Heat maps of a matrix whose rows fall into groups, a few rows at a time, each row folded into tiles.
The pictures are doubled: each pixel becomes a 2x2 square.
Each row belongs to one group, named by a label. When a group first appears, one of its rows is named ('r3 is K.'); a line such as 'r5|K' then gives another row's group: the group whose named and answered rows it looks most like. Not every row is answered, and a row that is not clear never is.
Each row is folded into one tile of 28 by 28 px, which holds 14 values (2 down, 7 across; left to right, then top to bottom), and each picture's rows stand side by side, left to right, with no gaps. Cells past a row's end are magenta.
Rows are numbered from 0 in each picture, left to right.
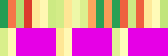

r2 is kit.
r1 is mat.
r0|kit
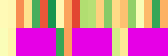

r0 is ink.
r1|ink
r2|mat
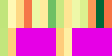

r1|mat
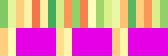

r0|kit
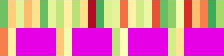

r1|mat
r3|kit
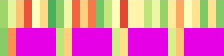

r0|kit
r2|ink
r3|ink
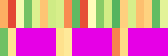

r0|ink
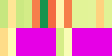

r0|mat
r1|ink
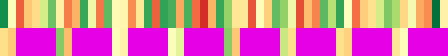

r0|kit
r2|ink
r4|kit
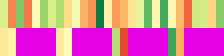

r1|mat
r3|ink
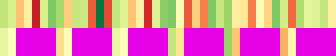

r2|kit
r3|kit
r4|kit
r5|mat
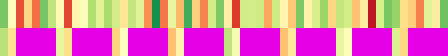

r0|kit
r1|ink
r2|mat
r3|mat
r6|kit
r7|kit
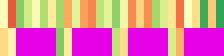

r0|mat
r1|kit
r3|ink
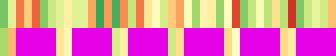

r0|kit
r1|mat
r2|kit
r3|ink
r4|mat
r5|mat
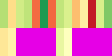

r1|kit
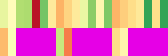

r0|mat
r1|ink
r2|ink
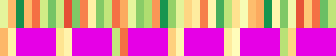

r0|mat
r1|mat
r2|ink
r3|kit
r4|mat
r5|kit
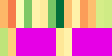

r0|ink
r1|kit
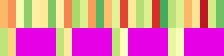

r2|ink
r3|kit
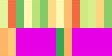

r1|ink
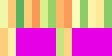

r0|mat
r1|ink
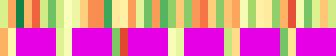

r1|kit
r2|ink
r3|kit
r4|ink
